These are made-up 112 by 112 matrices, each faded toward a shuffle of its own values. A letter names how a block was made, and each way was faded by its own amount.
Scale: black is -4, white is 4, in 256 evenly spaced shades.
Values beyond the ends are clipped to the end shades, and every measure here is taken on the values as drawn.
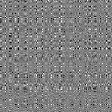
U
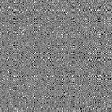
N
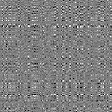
U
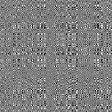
U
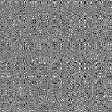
N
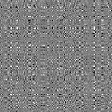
U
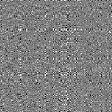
N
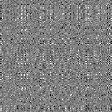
N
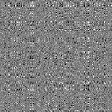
N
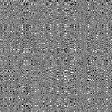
N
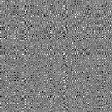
N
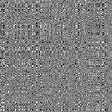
N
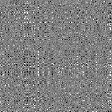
N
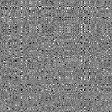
N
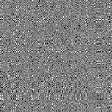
N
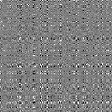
U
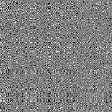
N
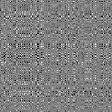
U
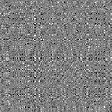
N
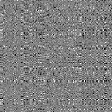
N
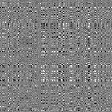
U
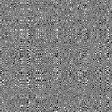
N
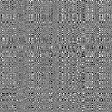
U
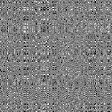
N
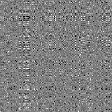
N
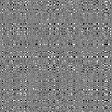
U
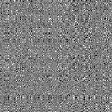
N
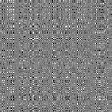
U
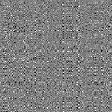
N
